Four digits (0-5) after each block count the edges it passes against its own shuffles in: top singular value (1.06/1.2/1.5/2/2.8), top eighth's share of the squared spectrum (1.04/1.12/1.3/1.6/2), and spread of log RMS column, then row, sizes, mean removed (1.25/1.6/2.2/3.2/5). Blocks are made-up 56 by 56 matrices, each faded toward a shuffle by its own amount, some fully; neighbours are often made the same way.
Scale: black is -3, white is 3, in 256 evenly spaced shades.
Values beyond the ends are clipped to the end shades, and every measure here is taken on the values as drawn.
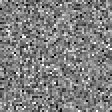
0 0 0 0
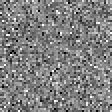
0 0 0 0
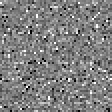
2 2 0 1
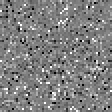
2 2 0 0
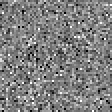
1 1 0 0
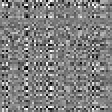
5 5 4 4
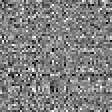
4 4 2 2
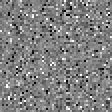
2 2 1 0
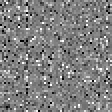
3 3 2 0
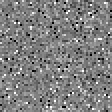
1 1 0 0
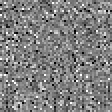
3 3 1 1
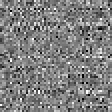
4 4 2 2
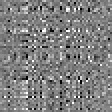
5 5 3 3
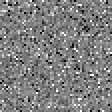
0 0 0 0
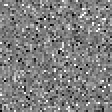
0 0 0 0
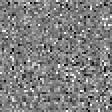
3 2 1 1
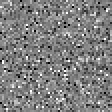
2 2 0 0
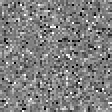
2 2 0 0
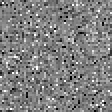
2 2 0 0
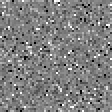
0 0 0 0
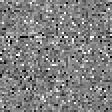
1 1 0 2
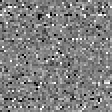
1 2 0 2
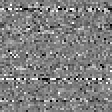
2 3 0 3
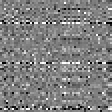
4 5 2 3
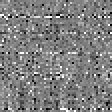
4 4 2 3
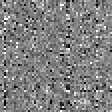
3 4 2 1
